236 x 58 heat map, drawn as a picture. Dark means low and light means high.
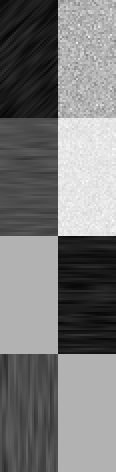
The table splits into 4 rows of 2 panels. Panel 1,1: very low, slanting up to the right, faint in contrast. Panel 1,2: high, fine-grained. Panel 2,1: low, streaked across, faint in contrast. Panel 2,2: very high, fine-grained, faint in contrast. Panel 3,1: high, flat. Panel 3,2: very low, streaked across, faint in contrast. Panel 4,1: low, streaked downward, faint in contrast. Panel 4,2: high, flat.
